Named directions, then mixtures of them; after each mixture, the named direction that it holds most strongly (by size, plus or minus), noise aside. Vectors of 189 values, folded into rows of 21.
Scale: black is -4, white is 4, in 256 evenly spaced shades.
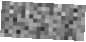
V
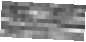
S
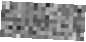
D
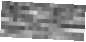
S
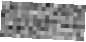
D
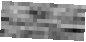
S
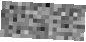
V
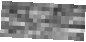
S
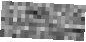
S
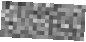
D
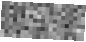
V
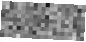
D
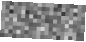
V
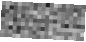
D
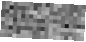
S
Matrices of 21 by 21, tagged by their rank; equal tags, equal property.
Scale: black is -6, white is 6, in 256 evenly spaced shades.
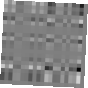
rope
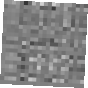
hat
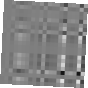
rope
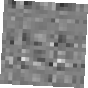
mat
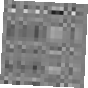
mat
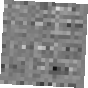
hat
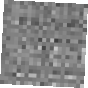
hat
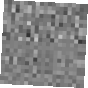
hat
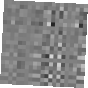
mat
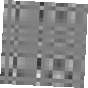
rope
